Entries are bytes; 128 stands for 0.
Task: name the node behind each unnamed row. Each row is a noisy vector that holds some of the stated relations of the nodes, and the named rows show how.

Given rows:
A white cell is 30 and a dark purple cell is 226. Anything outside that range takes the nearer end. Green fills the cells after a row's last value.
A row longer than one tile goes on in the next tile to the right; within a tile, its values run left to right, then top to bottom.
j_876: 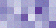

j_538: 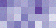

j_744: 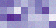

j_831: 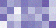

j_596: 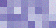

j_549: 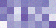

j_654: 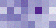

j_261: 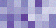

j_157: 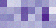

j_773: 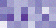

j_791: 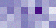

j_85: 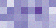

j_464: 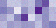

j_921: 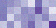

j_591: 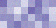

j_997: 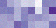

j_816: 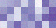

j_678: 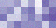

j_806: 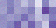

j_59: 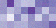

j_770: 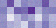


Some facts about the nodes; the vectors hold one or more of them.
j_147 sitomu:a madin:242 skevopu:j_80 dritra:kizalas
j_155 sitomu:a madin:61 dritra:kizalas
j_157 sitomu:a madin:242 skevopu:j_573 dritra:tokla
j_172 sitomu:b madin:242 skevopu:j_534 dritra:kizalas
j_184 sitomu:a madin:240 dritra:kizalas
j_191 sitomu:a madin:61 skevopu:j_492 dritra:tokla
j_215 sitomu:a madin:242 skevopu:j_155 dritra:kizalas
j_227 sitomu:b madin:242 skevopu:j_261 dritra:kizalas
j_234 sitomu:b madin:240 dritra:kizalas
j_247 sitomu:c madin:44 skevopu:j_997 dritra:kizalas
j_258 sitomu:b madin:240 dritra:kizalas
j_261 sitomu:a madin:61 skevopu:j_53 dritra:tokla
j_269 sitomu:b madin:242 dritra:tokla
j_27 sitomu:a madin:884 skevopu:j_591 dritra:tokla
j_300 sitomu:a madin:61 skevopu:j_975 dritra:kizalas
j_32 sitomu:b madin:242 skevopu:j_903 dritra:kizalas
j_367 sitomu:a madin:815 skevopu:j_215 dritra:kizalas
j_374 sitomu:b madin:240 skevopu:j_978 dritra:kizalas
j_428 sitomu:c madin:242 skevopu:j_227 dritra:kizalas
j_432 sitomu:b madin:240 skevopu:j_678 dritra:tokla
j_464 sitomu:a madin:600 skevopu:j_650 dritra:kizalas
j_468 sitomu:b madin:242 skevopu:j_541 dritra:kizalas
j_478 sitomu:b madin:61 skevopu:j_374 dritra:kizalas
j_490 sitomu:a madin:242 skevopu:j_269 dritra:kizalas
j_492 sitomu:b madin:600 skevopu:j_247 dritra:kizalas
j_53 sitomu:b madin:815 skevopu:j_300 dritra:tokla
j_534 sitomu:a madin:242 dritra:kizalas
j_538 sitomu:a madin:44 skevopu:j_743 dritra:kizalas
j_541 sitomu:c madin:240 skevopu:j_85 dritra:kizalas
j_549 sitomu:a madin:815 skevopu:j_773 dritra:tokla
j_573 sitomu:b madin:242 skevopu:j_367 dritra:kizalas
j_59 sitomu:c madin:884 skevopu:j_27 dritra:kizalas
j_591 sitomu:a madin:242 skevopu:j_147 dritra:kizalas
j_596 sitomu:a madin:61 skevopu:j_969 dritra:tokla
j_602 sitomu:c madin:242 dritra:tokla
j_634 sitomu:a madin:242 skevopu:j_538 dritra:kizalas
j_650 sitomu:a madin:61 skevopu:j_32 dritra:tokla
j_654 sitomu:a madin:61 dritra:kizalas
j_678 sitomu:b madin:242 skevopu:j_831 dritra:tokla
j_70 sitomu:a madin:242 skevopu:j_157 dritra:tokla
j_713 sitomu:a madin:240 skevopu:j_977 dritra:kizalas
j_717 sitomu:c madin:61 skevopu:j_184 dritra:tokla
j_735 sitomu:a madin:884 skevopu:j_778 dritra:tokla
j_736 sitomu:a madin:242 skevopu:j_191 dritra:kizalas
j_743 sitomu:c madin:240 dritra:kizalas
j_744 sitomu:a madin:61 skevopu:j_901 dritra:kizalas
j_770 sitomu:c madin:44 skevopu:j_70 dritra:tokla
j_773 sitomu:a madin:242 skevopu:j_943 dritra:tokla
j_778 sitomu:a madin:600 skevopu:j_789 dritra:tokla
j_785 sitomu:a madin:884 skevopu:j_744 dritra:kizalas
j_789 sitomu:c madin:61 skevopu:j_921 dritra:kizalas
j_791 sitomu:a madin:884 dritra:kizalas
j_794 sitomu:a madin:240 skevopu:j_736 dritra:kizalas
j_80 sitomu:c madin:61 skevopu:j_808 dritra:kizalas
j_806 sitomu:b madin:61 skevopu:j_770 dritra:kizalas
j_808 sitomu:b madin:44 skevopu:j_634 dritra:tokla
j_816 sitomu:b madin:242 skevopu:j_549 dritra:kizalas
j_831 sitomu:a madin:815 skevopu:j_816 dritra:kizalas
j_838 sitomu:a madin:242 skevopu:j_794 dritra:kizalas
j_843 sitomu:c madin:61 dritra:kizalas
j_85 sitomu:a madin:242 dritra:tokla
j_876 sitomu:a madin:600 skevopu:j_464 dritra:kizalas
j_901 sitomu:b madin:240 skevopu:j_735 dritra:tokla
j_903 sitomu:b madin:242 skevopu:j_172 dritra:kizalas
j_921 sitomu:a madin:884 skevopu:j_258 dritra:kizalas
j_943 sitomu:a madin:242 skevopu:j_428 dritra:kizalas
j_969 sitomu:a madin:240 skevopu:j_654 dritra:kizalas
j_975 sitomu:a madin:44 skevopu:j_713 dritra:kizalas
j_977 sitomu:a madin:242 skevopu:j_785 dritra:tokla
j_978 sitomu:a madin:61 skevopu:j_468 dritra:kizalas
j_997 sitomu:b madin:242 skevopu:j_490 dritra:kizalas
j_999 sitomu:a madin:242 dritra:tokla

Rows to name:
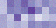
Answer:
j_843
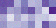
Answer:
j_247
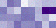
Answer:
j_901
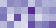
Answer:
j_789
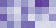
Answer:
j_975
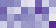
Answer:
j_735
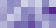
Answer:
j_432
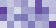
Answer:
j_778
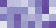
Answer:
j_978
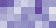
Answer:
j_27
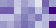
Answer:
j_492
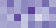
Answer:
j_717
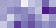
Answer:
j_374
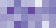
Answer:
j_269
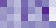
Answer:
j_367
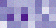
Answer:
j_943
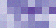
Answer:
j_743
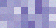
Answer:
j_969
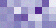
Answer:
j_650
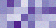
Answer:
j_808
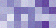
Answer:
j_541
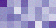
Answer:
j_191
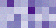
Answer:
j_80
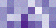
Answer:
j_53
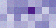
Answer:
j_602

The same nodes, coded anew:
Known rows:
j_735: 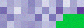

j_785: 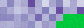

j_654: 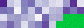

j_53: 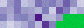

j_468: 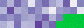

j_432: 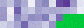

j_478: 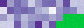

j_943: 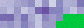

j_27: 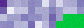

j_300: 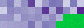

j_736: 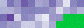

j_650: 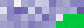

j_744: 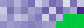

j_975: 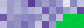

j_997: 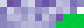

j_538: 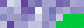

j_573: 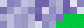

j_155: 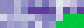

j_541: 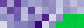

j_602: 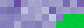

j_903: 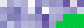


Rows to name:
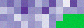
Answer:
j_191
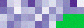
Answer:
j_969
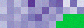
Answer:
j_713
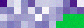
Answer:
j_596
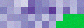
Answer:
j_367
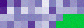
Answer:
j_59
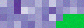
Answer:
j_428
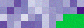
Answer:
j_789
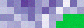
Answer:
j_794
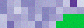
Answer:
j_184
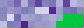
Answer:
j_770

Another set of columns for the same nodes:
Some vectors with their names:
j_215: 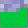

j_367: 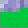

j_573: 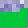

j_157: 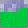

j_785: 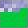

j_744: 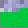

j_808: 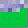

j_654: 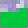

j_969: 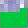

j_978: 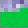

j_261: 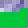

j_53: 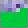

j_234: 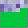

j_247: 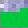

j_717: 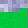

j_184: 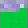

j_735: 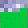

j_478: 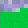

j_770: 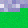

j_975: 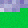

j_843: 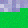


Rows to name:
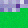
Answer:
j_492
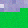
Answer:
j_602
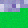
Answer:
j_538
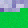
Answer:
j_541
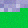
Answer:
j_791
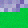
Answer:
j_977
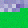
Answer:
j_27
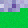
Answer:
j_743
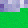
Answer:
j_901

